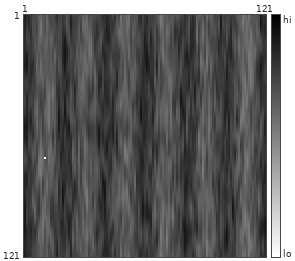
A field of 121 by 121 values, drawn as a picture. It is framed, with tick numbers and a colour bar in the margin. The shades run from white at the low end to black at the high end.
Overall the values sit about 70% of the way up the scale. No overall slope runs across the table. Upright stripes repeat 6 times across the table. The values follow a bell shape. A single lone cell is far lower than the cells round it.
